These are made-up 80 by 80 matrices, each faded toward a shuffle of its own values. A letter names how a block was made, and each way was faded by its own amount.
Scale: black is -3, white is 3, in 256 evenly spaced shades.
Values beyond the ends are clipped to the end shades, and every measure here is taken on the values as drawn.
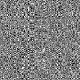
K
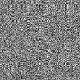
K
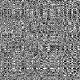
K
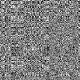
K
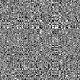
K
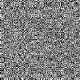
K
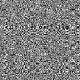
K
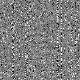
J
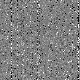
J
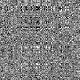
K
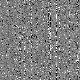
J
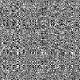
K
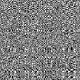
K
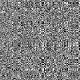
K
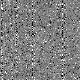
J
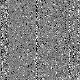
J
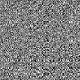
K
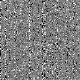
J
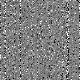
J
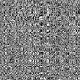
K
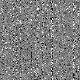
J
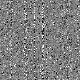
J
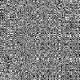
K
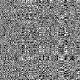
K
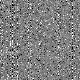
J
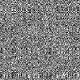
K
